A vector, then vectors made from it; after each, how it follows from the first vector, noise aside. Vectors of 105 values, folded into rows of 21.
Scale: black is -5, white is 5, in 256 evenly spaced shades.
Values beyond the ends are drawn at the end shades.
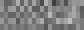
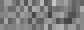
negated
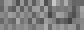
negated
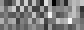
scaled up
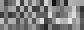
scaled up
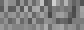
negated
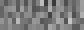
sign-scrambled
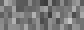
sign-scrambled
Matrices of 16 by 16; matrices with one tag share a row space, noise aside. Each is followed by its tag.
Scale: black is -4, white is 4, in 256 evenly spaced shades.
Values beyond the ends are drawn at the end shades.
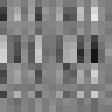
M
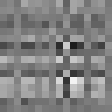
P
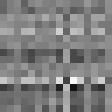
P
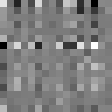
M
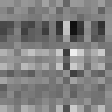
P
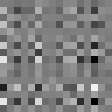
M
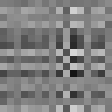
P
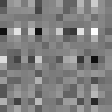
M
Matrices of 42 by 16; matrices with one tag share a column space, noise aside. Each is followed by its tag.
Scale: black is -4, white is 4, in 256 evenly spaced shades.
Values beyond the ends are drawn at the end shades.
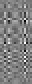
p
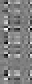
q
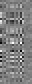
p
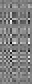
p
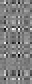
q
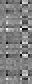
q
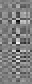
p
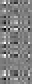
q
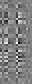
p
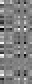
q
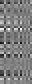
q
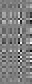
p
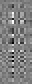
p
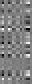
q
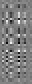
p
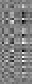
p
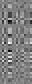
p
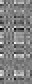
q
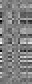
p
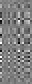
p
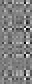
q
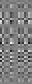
p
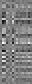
p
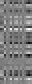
q
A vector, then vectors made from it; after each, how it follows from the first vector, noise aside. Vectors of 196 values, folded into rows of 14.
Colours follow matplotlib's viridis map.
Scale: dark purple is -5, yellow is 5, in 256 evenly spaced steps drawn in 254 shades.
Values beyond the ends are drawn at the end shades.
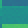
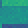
negated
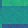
negated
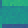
negated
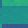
negated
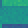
negated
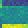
scaled up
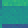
negated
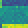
scaled up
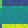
scaled up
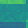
reversed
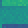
negated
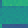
negated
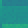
shrunk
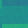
shrunk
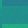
shrunk
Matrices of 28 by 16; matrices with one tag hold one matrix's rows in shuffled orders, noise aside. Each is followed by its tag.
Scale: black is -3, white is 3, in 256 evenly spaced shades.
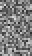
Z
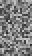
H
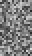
H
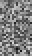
Z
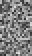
H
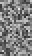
H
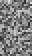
H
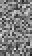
Z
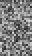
Z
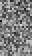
Z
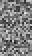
Z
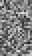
H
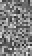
Z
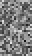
H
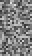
H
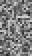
H
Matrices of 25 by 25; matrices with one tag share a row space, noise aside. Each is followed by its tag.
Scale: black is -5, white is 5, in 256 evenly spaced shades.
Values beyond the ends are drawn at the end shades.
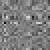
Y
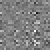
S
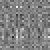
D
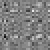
Y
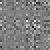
S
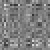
Y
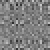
D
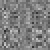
Y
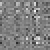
S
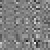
S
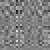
D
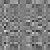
Y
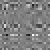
Y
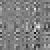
S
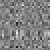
D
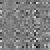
S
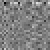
Y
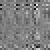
S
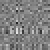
D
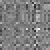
S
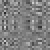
Y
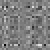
Y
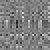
D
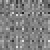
D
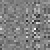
S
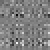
D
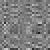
Y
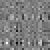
D
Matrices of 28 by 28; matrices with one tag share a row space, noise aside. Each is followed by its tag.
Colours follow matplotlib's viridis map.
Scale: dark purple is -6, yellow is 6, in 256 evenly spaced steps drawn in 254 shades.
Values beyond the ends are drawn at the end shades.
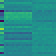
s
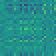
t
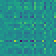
t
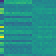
s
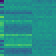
s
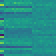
s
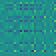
t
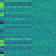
s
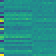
s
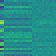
s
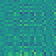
t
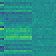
s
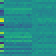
s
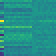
s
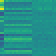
s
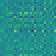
t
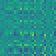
t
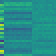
s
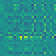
t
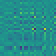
t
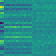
s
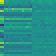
s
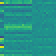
s
